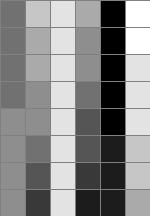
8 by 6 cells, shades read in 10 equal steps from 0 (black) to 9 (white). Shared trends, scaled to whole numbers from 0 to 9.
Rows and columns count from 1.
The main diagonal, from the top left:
4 6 8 4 0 7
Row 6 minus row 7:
0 1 0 1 0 0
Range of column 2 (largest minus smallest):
5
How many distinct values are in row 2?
6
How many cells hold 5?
8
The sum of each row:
34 32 31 29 29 28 26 23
